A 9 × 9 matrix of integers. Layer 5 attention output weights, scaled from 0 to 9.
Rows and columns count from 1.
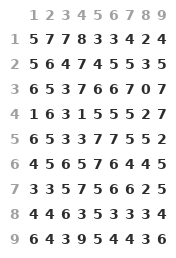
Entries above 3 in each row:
6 8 7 5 6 9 6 5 7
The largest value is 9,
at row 9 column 4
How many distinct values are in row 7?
5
